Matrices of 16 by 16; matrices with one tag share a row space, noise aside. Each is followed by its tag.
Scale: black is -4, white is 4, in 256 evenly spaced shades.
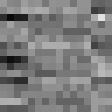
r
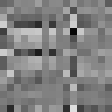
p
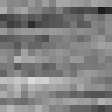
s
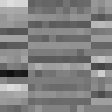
r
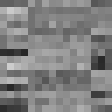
r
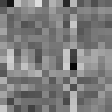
p
